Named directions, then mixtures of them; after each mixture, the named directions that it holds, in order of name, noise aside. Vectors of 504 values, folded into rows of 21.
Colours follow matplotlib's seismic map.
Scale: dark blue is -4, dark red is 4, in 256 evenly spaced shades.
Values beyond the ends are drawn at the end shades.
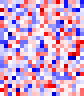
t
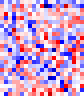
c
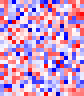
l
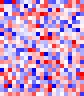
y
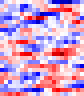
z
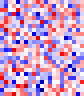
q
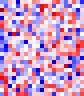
q, t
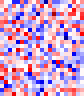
l, q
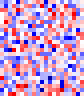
c, q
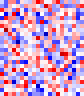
c, l, q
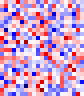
q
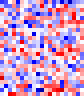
c, q, z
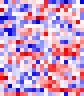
t, y, z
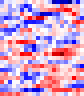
z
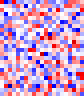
y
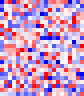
y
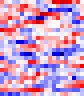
z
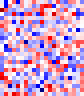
q, t, y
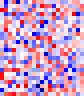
q, y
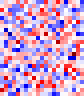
q, t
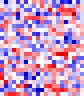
q, z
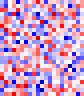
q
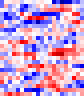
z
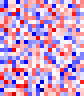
q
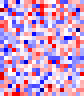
q, t, y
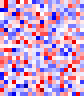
q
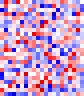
q, y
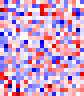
q, t, y
